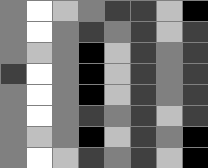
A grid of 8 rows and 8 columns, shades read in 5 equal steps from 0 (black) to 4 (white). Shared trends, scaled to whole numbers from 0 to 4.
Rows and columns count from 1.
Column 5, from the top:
1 2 3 3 3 2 3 2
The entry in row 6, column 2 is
4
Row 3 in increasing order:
0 1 1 2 2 2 3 3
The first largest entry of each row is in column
2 2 2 2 2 2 2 2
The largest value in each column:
2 4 3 2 3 1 3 1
